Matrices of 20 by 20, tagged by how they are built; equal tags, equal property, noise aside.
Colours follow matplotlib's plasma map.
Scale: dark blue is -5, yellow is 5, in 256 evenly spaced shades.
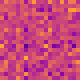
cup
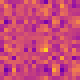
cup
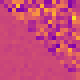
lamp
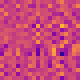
cup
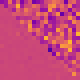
lamp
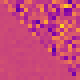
lamp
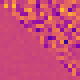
lamp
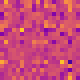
cup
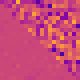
lamp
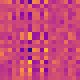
cup
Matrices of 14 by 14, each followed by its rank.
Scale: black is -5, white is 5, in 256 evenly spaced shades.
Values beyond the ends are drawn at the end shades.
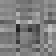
two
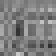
two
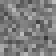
full rank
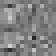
three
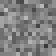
full rank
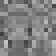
three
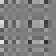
one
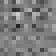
three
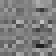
two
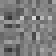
three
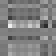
one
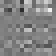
two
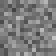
full rank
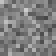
full rank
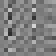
two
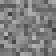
full rank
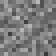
full rank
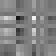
one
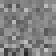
three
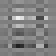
one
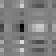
one
